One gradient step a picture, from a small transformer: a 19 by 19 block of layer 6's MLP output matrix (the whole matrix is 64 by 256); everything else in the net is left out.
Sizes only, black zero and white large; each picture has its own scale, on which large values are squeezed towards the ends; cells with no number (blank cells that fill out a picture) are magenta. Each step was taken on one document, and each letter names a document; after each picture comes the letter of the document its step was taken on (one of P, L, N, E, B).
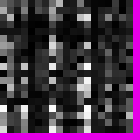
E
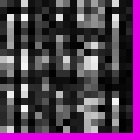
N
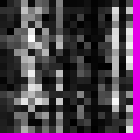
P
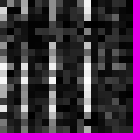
E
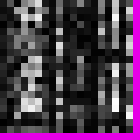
P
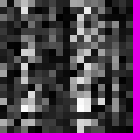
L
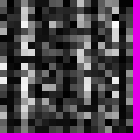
L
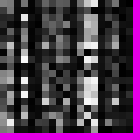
N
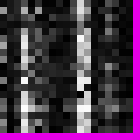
L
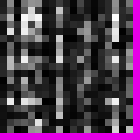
P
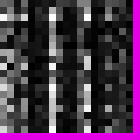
E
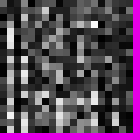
N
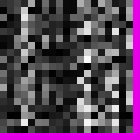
L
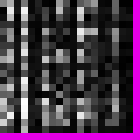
N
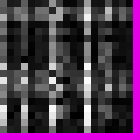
E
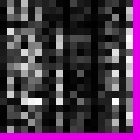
P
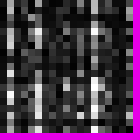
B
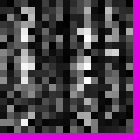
L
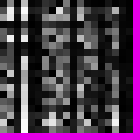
N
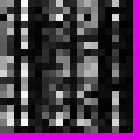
N
